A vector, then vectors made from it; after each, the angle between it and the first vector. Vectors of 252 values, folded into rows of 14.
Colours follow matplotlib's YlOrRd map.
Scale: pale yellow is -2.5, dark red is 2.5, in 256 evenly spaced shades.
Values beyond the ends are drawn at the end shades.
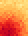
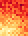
nearly opposite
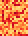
orthogonal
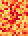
orthogonal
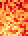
partly opposed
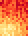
nearly opposite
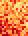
partly aligned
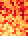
partly opposed
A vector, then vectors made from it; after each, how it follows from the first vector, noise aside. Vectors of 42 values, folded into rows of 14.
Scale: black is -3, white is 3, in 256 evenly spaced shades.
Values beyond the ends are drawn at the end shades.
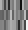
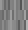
shrunk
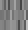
shrunk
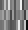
negated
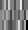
negated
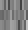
shrunk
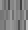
shrunk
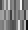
negated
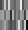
negated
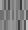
shrunk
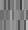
shrunk
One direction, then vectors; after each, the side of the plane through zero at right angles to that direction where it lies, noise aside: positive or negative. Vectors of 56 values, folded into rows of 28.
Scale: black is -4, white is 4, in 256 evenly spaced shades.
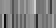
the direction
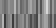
positive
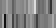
positive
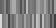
negative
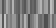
negative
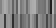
positive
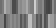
positive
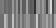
negative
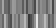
negative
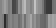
positive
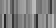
positive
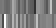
negative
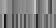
positive
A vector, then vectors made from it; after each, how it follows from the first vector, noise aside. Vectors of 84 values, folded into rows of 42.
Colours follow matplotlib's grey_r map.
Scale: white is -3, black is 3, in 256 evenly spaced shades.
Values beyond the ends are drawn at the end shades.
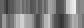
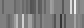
partly zeroed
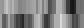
negated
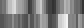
wrapped around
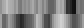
negated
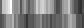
wrapped around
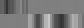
partly zeroed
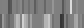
partly zeroed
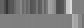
partly zeroed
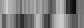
negated
